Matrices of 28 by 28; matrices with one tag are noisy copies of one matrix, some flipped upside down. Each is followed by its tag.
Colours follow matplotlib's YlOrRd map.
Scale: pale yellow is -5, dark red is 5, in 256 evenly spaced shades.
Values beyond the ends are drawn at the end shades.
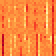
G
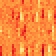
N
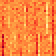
G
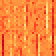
G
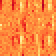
N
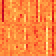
G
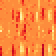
N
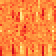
N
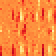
N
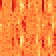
N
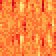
N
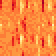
N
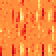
N
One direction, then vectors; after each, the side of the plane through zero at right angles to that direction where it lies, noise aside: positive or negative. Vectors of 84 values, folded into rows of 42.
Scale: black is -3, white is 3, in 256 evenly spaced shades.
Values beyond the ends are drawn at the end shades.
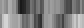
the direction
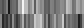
negative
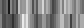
negative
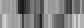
positive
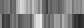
negative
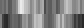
negative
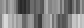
positive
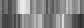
negative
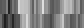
negative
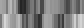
positive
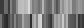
negative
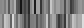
positive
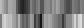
positive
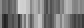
negative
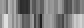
positive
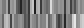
positive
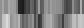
positive
